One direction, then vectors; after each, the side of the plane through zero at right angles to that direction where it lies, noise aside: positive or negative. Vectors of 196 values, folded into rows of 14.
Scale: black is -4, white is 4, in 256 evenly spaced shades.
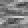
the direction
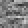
positive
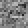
positive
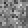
negative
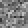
negative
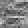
positive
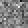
negative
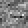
negative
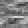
positive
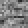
negative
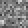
positive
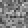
negative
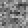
positive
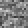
negative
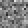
positive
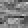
negative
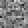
positive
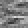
positive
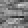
negative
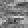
positive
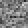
negative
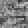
negative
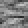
negative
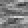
positive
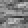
negative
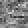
negative
